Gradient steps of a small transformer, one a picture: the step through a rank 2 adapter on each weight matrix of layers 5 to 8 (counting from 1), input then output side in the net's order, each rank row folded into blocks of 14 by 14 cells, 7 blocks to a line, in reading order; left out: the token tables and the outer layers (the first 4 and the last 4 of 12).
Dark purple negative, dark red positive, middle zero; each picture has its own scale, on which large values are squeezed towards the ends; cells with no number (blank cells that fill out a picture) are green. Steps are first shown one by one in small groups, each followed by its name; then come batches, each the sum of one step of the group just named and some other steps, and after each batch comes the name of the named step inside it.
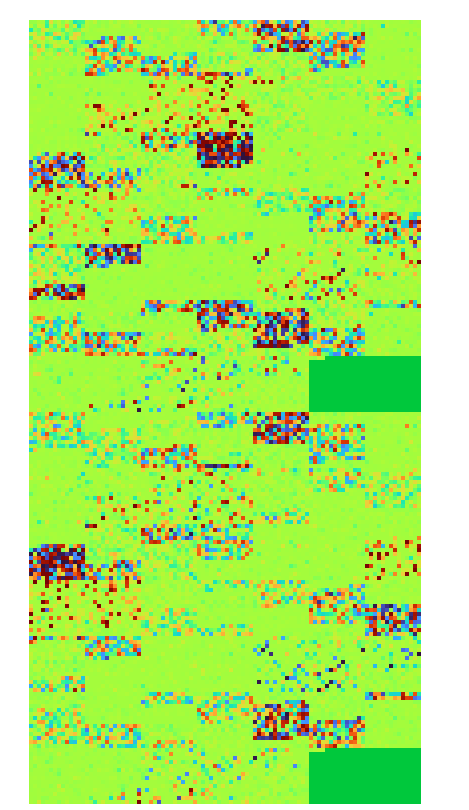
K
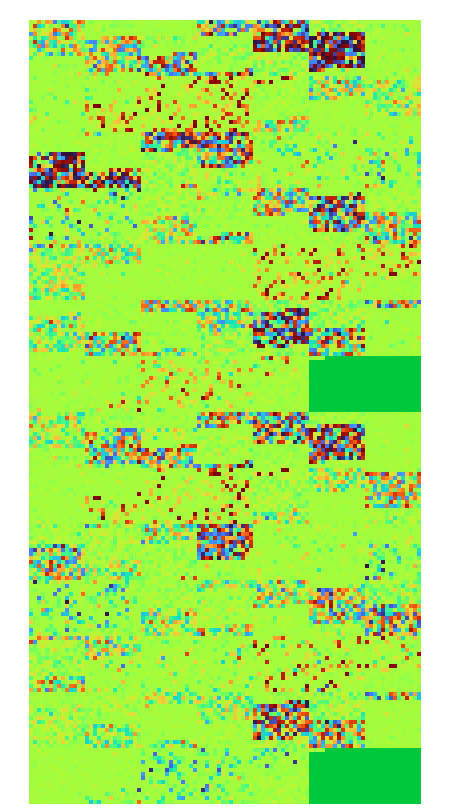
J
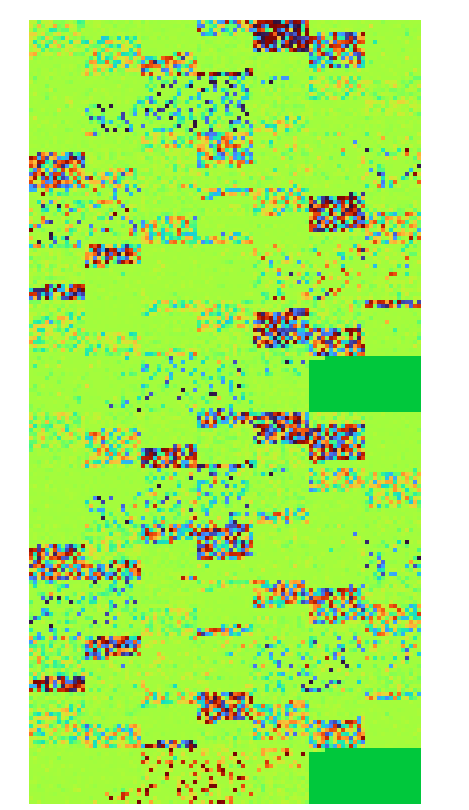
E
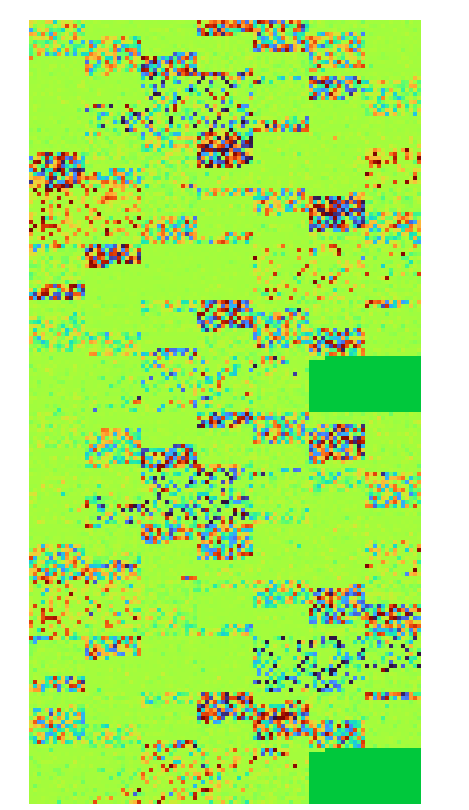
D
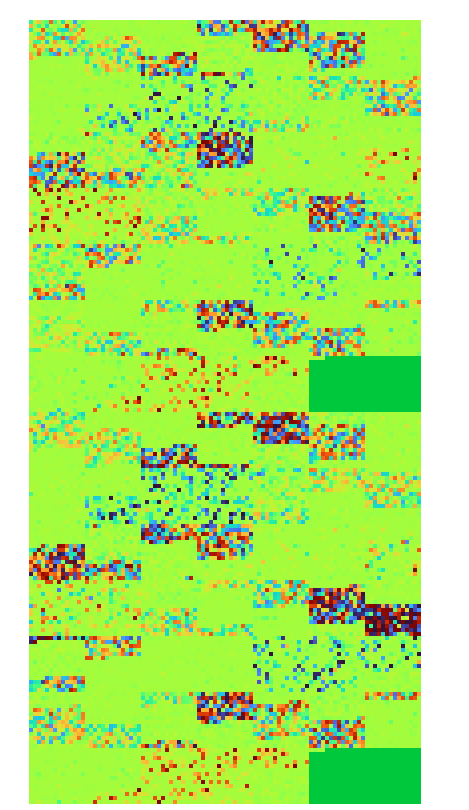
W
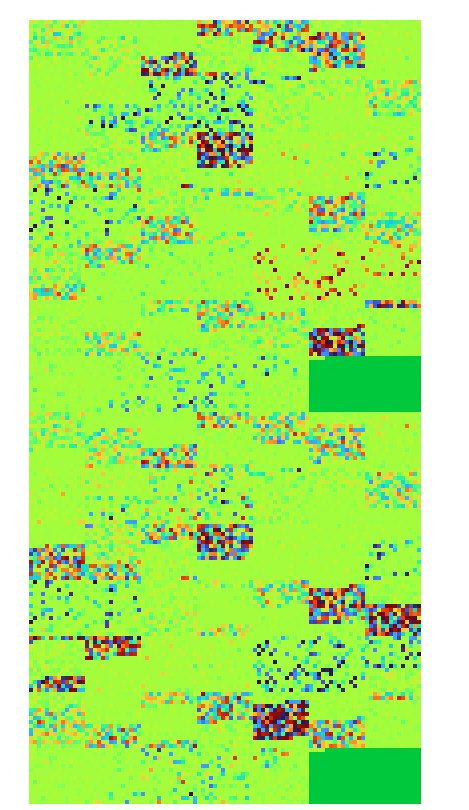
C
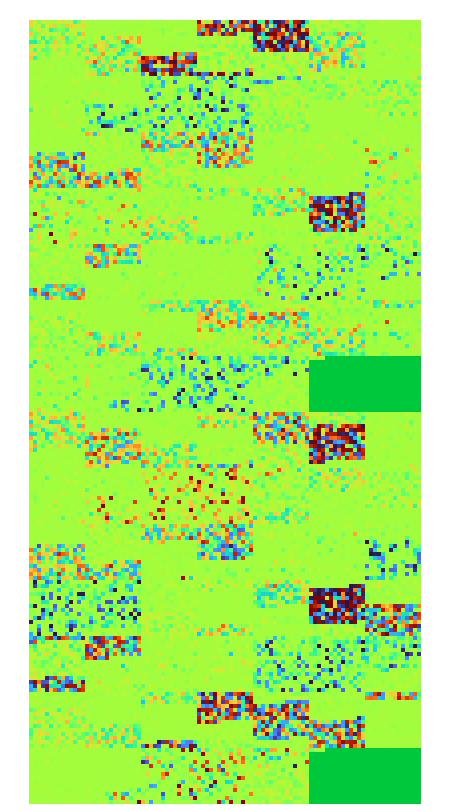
C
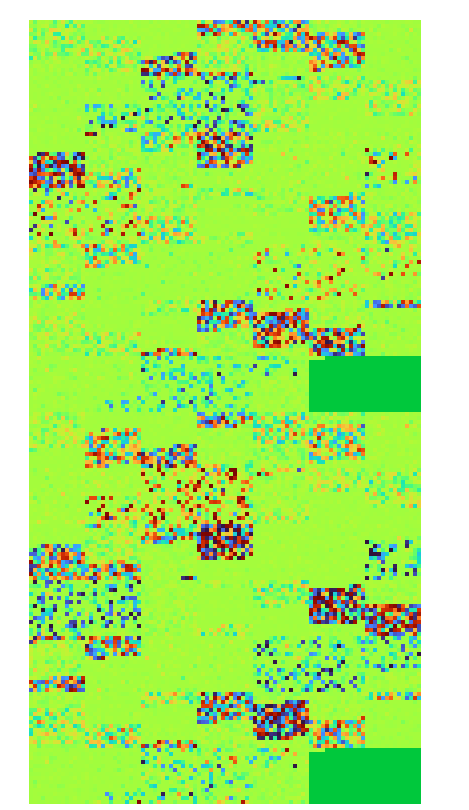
C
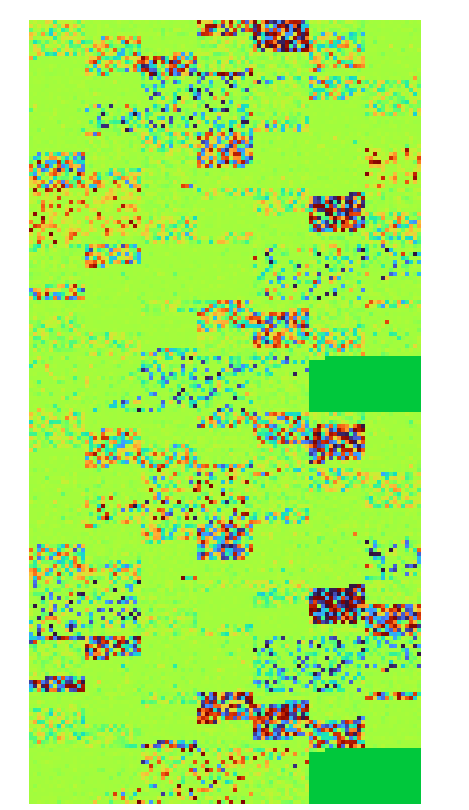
D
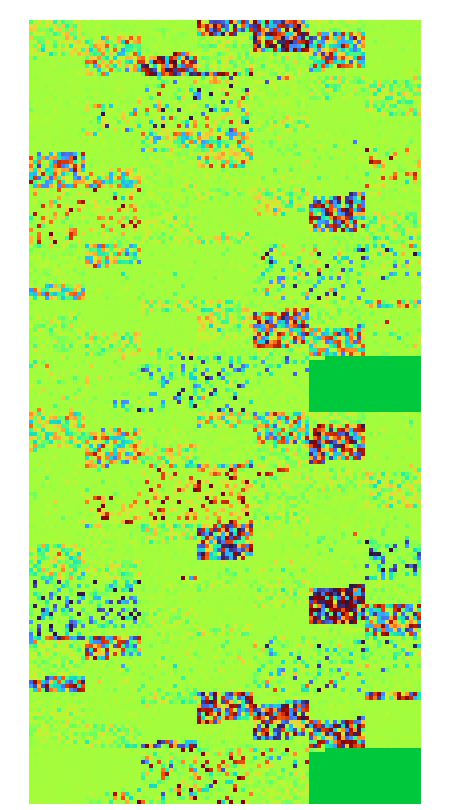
J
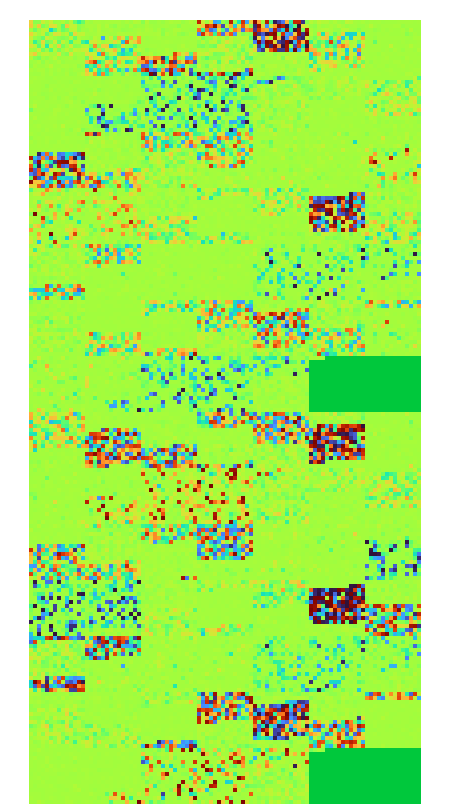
E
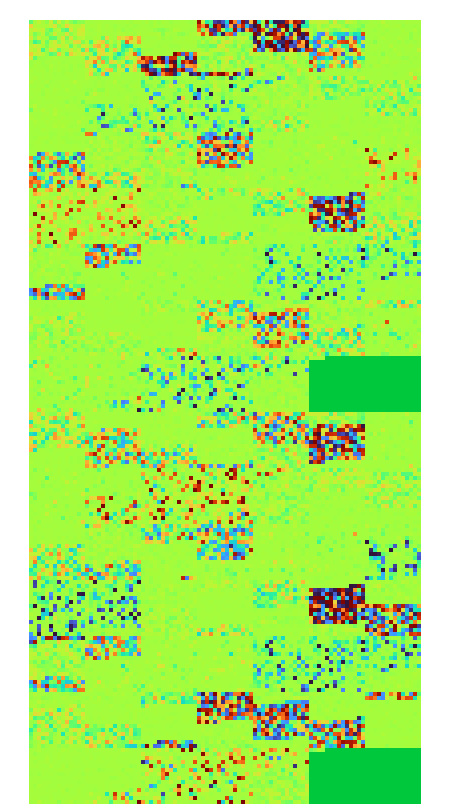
W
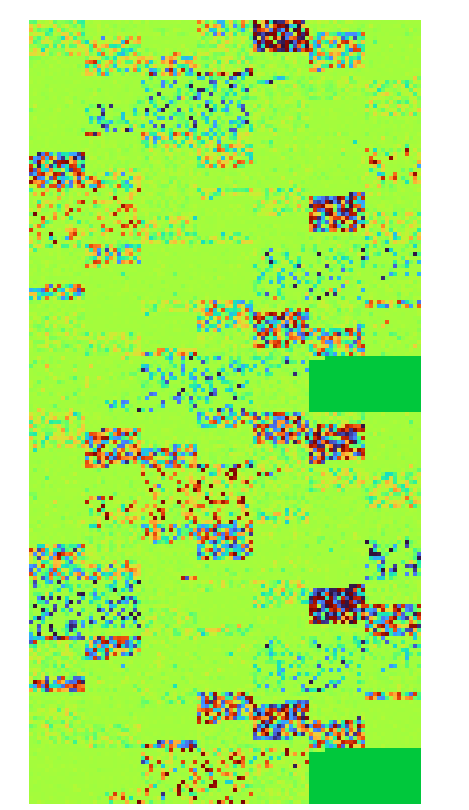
E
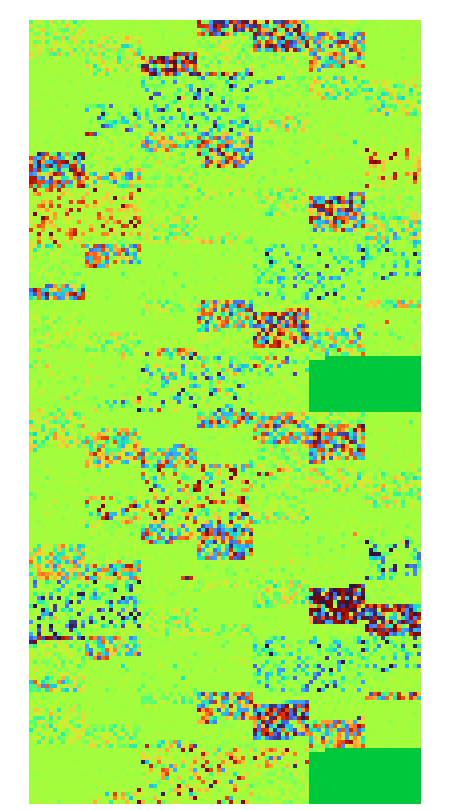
W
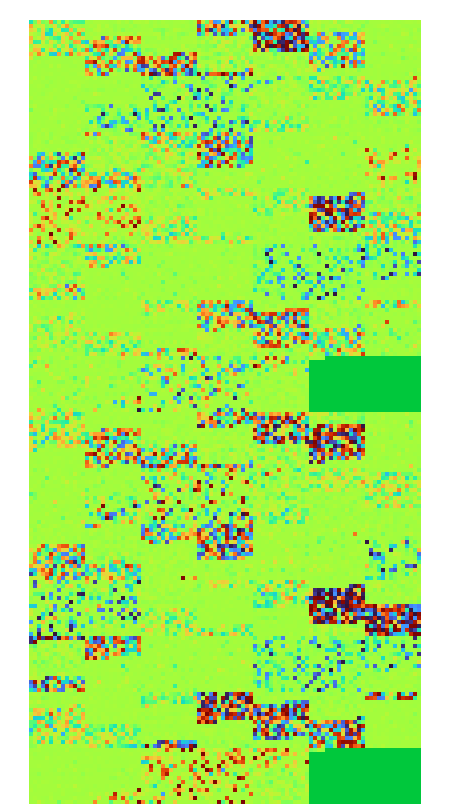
W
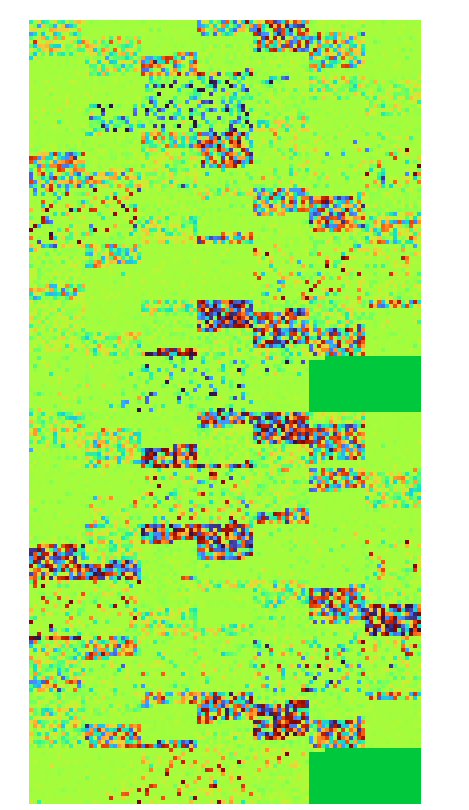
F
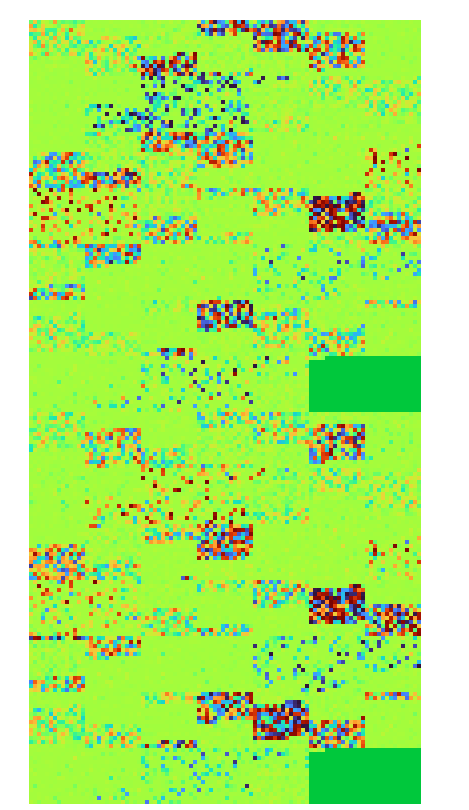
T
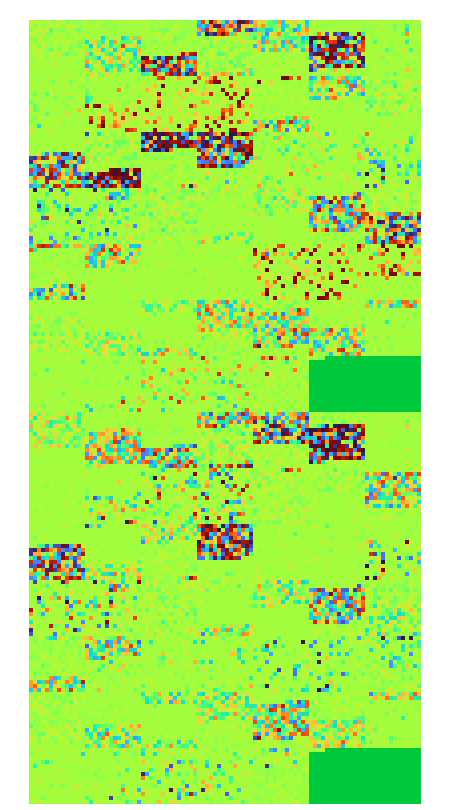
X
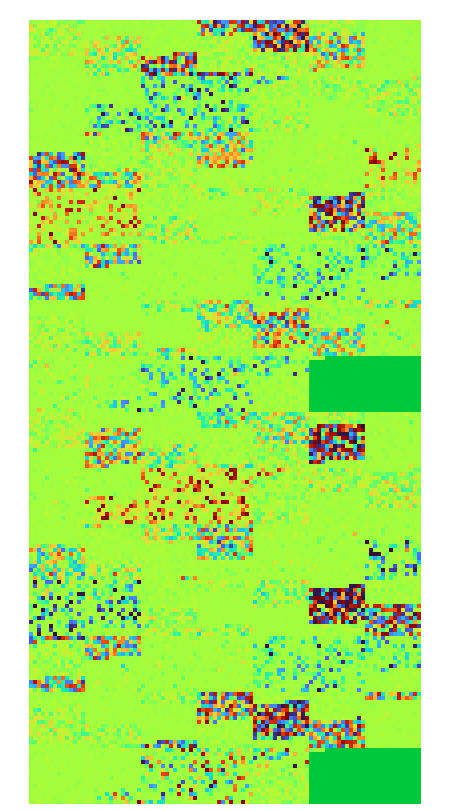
T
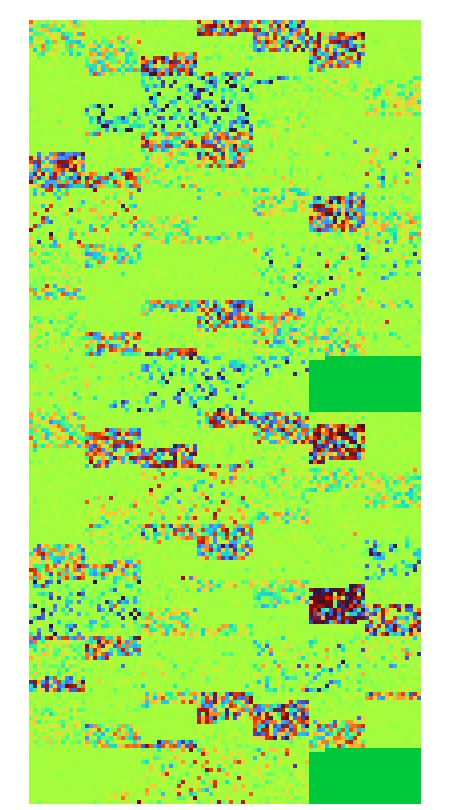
F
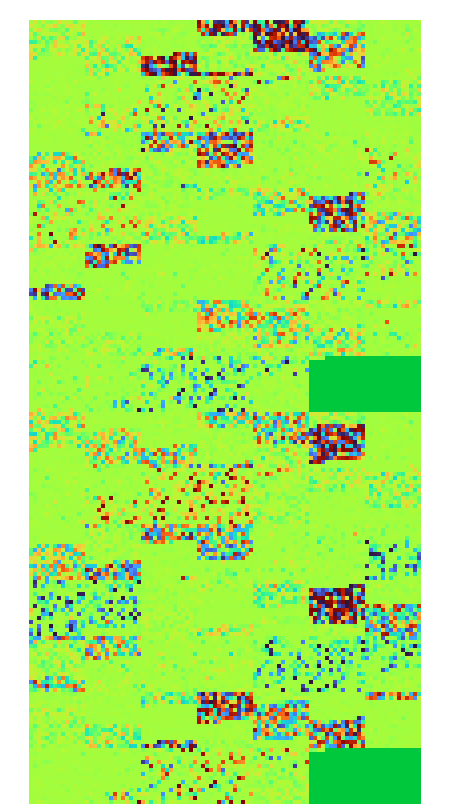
X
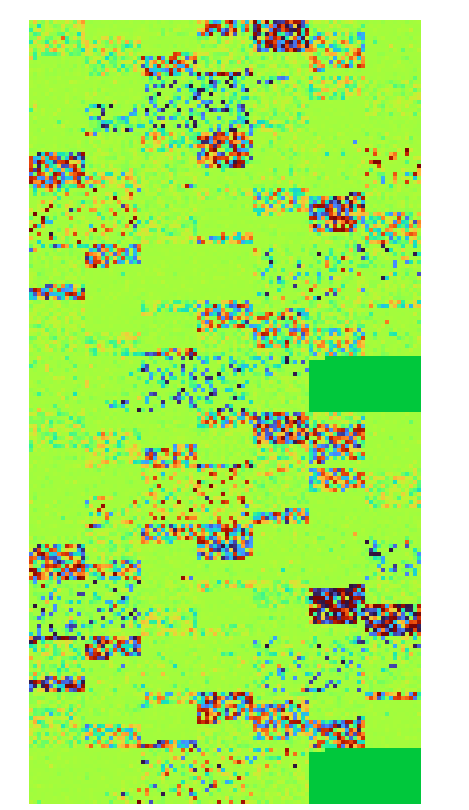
F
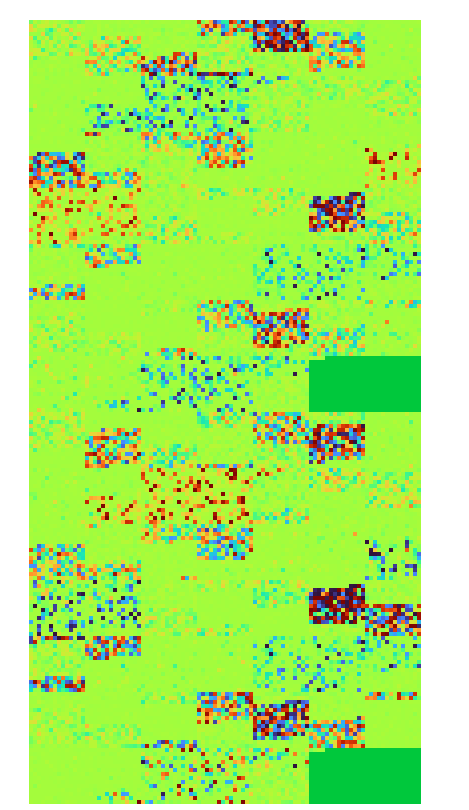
T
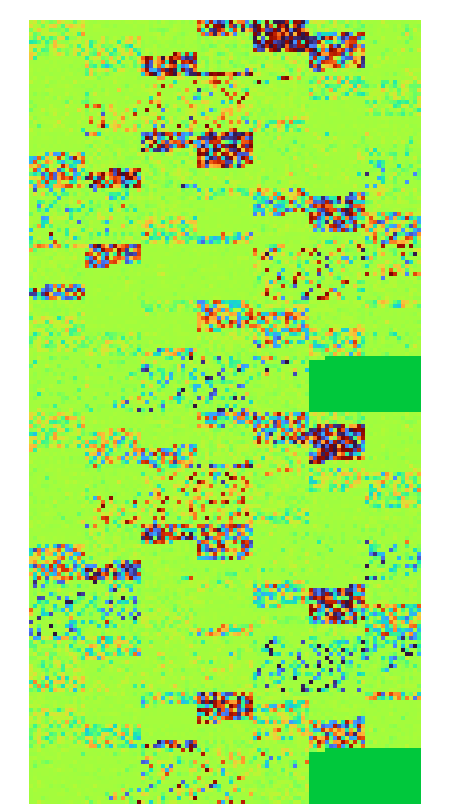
X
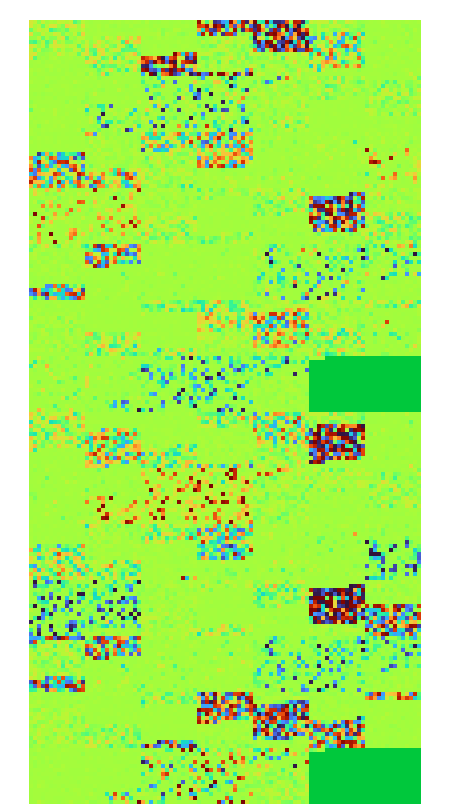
X
